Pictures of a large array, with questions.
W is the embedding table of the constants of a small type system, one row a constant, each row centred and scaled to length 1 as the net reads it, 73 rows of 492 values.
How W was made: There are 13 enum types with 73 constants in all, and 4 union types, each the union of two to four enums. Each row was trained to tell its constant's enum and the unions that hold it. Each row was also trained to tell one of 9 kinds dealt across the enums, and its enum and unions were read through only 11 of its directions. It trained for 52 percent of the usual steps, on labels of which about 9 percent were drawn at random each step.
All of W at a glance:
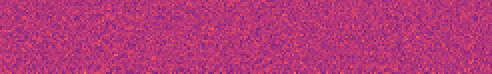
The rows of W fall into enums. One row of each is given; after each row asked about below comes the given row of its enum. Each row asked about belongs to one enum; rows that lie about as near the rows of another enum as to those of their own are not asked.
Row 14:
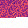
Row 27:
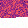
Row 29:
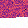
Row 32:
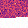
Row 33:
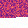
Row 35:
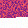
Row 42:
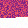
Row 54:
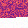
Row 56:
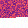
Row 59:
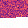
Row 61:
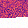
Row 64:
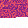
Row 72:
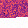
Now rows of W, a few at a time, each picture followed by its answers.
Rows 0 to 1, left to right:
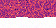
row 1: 42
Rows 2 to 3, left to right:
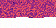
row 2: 35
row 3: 72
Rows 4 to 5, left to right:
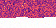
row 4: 35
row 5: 27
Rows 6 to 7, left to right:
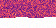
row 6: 64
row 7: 61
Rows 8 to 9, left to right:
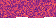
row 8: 42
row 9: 29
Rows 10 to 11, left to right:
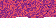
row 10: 56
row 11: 59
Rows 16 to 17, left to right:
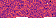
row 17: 29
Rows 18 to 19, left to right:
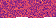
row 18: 59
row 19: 29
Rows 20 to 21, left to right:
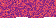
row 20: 54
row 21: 59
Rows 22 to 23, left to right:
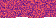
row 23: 72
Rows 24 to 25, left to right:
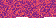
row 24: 29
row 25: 56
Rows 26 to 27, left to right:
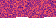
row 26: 14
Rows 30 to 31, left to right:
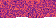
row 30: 59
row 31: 61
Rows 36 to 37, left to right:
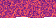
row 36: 59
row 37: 61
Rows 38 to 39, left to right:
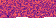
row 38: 61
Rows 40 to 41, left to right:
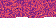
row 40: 27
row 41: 56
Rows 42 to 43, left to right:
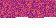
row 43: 72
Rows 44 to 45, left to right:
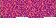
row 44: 35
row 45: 35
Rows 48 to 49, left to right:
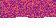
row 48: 35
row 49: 61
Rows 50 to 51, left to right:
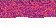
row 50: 27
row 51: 33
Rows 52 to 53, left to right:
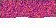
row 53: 29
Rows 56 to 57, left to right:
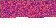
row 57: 27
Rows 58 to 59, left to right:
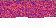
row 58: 27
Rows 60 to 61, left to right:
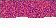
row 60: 42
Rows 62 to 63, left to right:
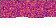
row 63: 42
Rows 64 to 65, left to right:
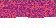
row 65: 33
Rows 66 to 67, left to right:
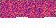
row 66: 56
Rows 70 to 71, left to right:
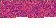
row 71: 42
